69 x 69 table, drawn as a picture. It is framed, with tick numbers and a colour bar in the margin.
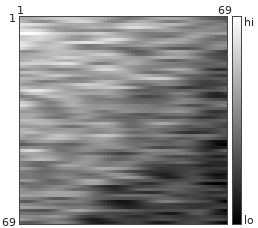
Slope: up to the top left. Grain: streaks across. Mirror symmetry: none. Ninth with the lowest average: bottom right. Ninth with the highest average: top left.
